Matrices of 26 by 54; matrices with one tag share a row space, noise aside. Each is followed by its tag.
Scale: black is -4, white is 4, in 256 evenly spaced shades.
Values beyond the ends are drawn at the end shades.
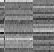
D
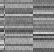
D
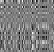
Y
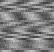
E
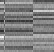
D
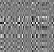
Y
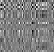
Y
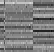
D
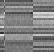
D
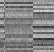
D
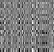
Y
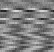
E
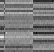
D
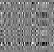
Y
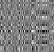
Y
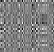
Y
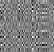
Y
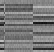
D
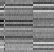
D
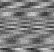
E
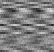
E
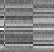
D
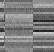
D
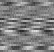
E
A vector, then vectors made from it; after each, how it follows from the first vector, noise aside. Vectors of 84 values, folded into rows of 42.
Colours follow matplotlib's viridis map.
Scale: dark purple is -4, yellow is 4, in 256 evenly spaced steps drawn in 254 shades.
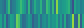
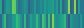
wrapped around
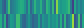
copied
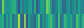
wrapped around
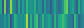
reversed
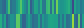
copied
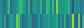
copied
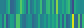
copied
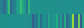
partly zeroed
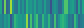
reversed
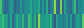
wrapped around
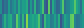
wrapped around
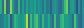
reversed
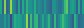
reversed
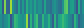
reversed
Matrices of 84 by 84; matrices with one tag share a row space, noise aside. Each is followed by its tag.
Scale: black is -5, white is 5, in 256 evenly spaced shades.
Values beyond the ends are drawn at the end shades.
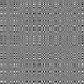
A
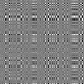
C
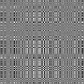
A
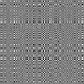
A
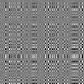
C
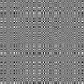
A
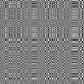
C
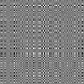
A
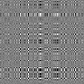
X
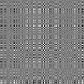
A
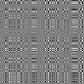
C
